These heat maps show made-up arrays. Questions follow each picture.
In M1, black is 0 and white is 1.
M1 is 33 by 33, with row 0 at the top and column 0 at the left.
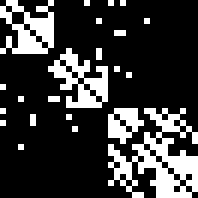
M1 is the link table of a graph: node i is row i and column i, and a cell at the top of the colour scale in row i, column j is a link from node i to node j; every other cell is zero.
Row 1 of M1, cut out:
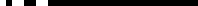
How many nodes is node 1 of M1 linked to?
5
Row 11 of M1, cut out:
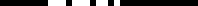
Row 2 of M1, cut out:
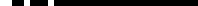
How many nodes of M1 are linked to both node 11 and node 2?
1
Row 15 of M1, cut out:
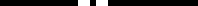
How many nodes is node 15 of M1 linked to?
4
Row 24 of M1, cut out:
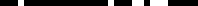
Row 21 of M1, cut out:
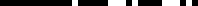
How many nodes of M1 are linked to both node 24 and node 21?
3
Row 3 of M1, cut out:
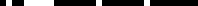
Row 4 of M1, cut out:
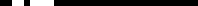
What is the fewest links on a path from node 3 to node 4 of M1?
1
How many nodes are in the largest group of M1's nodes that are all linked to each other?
6
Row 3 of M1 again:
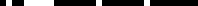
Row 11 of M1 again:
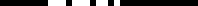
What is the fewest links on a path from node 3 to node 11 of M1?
2
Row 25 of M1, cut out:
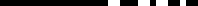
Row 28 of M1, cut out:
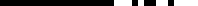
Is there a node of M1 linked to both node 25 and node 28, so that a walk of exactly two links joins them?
yes
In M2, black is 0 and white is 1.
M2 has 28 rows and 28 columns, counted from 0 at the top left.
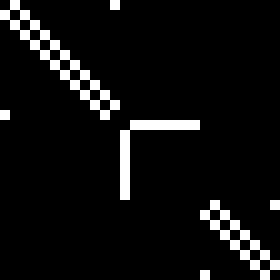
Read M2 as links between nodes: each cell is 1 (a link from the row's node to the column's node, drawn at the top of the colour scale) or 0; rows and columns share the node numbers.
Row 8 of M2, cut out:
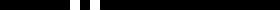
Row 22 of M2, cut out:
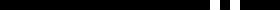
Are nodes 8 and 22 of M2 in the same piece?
no
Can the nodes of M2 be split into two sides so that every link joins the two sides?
yes
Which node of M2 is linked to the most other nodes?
node 12
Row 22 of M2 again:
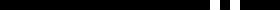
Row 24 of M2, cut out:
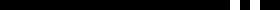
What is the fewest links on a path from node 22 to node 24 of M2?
2
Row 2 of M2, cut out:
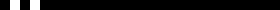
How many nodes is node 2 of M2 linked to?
2
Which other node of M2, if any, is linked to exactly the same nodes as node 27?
none
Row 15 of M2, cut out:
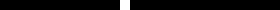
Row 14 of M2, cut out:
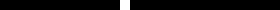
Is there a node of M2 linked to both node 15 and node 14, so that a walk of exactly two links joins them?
yes
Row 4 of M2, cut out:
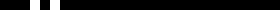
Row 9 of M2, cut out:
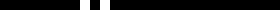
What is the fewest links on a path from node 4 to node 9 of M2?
5
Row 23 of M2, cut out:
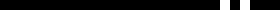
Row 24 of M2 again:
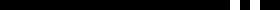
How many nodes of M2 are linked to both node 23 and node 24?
0
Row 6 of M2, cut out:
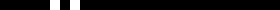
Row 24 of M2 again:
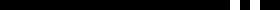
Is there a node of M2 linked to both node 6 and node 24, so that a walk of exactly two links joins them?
no
